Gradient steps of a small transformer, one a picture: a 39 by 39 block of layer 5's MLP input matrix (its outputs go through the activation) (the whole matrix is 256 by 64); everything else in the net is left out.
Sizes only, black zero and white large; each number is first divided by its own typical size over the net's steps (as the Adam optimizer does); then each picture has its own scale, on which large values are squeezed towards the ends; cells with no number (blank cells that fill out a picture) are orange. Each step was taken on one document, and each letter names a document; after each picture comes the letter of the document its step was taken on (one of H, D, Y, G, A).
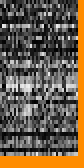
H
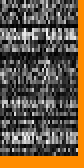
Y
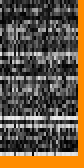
H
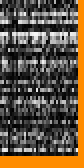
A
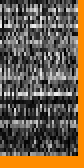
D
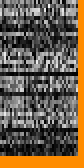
D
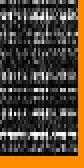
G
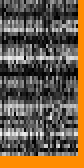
D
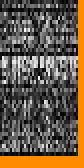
Y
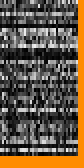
A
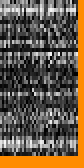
D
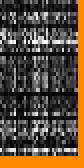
G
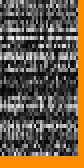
D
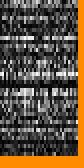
Y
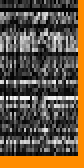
A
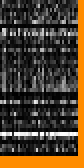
G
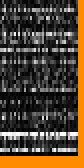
G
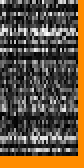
G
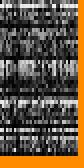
A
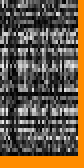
A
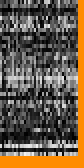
H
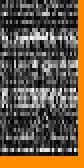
Y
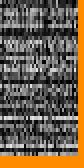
D
